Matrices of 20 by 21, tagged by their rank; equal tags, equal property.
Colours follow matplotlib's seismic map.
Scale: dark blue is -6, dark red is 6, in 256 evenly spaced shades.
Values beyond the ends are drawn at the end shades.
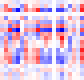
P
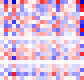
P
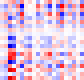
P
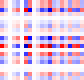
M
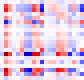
P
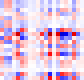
P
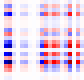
M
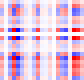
M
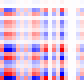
M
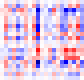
P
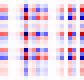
M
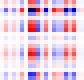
M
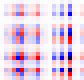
M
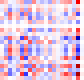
P
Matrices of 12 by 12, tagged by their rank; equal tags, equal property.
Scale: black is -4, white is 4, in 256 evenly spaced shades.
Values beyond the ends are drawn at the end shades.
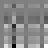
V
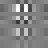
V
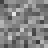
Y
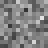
Y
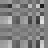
V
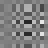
V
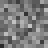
Y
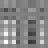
V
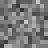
Y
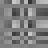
V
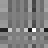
V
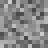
Y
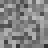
Y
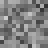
Y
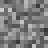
Y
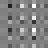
V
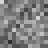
Y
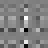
V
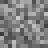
Y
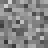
Y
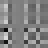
V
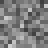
Y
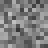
Y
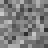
Y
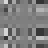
V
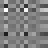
V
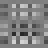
V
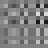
V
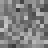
Y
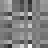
V
